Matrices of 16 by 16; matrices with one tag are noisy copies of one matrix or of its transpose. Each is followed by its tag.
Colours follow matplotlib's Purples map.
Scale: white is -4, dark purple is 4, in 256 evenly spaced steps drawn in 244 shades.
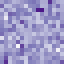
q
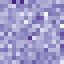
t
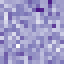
q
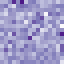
t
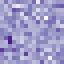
q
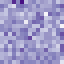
t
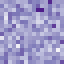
q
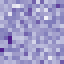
q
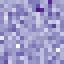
q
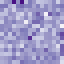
t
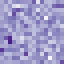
q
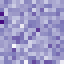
t
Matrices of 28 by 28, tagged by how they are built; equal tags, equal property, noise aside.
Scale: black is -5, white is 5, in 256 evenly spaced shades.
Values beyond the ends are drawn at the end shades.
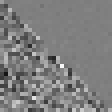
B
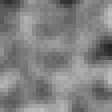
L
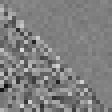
B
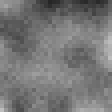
L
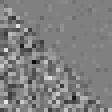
B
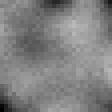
L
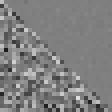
B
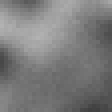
L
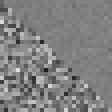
B
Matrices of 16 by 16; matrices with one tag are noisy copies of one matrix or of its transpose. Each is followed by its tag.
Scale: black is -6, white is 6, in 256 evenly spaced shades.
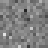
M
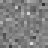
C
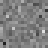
C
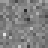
M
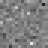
C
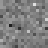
M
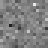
M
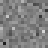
C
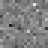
M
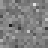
M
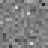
C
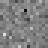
M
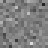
C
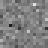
M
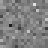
M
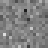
M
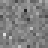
M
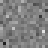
C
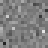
C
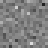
C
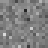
M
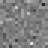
C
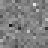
M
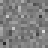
C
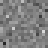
C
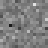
M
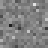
M
